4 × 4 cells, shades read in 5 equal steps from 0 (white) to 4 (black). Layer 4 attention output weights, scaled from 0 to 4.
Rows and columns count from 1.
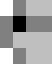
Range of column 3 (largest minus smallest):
1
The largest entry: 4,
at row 2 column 2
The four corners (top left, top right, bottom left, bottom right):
0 1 0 1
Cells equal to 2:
6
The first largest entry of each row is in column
2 2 1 2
